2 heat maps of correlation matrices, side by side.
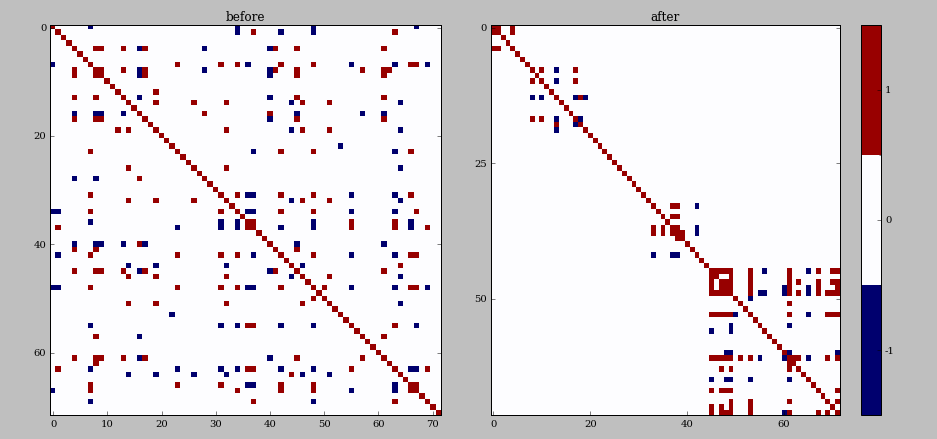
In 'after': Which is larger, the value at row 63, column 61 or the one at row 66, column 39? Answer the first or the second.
the first
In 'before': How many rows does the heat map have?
72
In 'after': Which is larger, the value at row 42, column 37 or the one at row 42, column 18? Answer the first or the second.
the second
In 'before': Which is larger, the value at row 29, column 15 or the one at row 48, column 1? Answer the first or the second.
the first
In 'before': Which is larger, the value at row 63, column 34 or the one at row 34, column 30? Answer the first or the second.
the second
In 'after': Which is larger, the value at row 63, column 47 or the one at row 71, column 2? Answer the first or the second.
the first
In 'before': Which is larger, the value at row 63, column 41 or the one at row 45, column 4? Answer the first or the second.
the second
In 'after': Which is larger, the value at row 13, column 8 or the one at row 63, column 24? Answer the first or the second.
the second
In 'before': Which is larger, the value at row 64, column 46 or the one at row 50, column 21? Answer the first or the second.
the second
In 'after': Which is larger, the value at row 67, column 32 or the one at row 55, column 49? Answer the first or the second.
the first
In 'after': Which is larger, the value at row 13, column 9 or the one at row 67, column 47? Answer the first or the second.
the second
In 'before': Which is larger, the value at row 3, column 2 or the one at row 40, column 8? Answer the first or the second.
the first
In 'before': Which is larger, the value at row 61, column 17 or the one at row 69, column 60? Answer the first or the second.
the first
